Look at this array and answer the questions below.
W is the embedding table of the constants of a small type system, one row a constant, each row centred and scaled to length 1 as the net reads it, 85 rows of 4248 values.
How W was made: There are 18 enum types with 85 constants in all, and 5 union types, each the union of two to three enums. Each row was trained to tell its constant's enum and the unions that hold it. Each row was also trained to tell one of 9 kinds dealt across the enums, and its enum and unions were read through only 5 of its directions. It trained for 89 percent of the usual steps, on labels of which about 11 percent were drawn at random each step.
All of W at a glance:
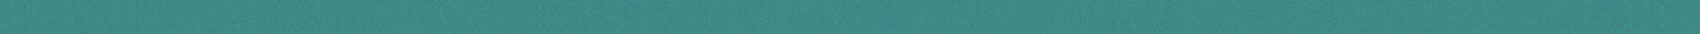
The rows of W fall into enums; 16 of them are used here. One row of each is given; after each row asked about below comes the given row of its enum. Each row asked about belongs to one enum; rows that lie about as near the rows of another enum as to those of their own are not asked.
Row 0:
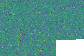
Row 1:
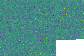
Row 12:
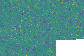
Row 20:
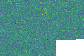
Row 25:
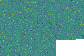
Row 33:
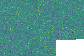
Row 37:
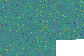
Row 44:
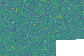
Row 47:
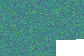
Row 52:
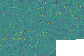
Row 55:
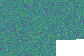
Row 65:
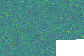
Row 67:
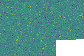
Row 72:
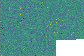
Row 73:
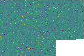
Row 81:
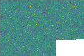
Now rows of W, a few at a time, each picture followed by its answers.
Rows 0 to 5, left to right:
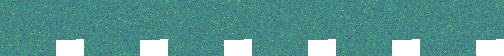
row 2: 44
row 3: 0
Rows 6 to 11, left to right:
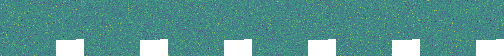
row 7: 72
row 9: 55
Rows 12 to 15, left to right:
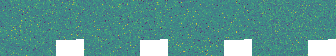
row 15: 37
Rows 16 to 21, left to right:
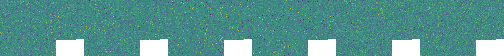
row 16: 44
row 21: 0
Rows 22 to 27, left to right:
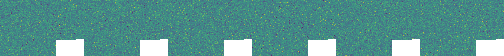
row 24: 0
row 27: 37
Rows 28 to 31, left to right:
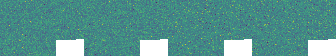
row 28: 1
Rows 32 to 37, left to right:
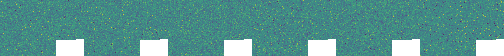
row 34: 20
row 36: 12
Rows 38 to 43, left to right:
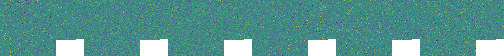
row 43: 44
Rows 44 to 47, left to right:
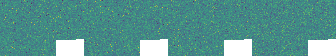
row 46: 44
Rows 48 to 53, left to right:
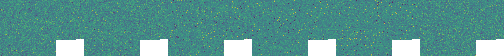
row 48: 65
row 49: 20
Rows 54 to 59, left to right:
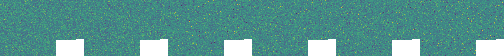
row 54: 37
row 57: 33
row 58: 72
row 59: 65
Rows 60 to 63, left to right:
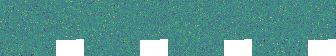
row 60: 55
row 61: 33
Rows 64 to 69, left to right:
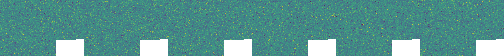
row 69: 20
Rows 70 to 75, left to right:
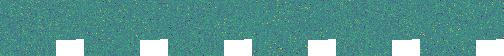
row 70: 72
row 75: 12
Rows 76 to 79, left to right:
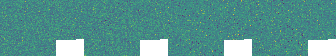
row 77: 72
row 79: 37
